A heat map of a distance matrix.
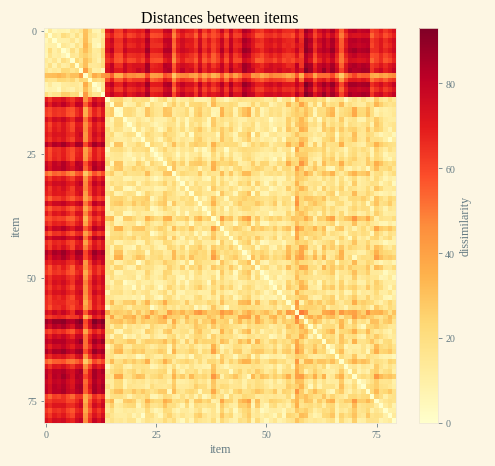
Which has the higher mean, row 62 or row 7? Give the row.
7
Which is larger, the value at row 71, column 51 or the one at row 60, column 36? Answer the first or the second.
the second
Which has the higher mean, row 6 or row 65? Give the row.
6
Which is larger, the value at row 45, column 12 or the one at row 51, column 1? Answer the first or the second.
the first
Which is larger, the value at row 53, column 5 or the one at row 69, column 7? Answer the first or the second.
the second
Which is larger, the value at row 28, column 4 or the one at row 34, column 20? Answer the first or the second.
the first
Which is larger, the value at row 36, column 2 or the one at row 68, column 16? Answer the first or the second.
the first
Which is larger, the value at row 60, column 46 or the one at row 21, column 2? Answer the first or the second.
the second
